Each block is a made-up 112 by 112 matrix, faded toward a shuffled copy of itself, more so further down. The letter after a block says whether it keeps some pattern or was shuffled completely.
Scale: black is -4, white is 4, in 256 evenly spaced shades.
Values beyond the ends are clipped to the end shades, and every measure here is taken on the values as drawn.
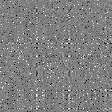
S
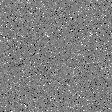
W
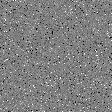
W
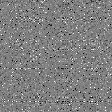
S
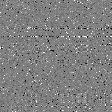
S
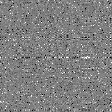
S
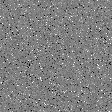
W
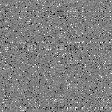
S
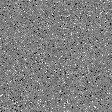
W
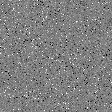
W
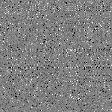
S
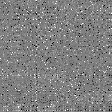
S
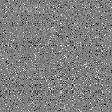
S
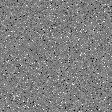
W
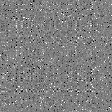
S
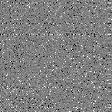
S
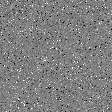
W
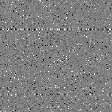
S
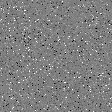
W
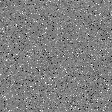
W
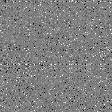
S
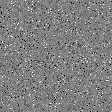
W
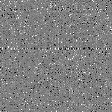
S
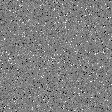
W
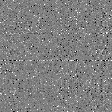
S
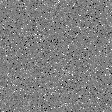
W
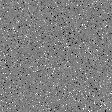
W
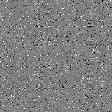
S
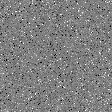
W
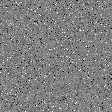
W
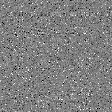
S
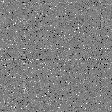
S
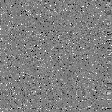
S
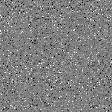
S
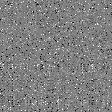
S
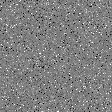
W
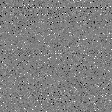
S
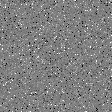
W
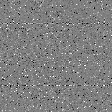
S
